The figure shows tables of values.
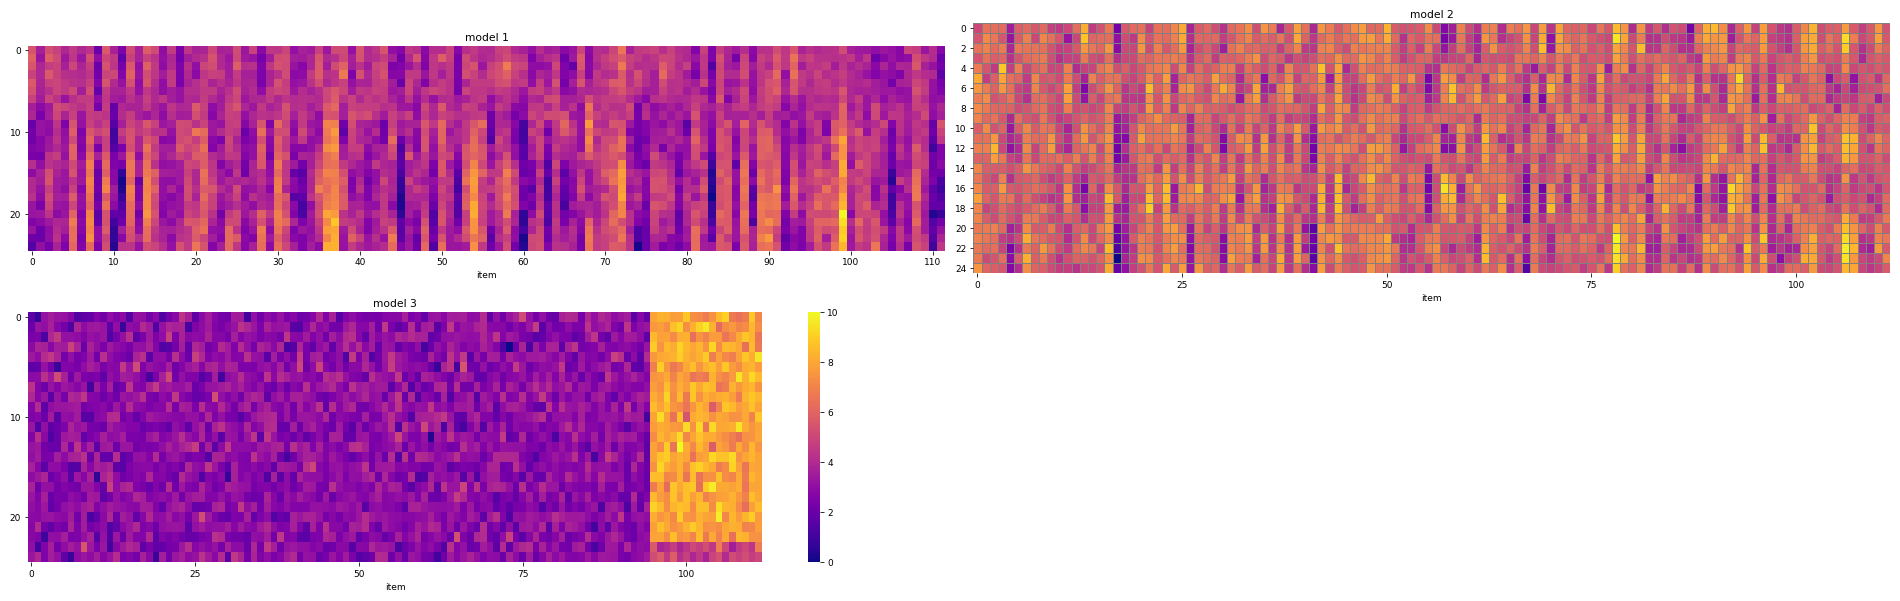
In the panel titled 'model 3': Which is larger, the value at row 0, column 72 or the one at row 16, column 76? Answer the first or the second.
the second
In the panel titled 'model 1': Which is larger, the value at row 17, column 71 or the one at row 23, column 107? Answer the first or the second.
the first
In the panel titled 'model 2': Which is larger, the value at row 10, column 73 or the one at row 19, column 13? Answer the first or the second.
the first
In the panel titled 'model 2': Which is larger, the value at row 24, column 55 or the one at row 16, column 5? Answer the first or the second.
the second
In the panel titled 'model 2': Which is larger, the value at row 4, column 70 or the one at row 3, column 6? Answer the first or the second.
the second
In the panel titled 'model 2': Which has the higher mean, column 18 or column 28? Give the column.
28
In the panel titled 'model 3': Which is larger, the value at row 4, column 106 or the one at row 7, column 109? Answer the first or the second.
the second
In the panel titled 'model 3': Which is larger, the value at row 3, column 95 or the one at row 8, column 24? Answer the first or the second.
the first
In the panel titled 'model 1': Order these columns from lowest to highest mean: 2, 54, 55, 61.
61, 2, 55, 54
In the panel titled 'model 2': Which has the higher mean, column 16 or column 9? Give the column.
16
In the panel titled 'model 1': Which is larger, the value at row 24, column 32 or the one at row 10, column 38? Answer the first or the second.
the first
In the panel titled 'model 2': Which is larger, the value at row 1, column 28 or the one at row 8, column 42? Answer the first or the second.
the second
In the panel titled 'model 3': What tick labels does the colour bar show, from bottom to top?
0, 2, 4, 6, 8, 10
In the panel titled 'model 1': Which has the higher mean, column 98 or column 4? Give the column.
98
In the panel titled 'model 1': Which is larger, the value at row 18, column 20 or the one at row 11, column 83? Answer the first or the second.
the first
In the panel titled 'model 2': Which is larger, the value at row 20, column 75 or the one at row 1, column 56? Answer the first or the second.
the second
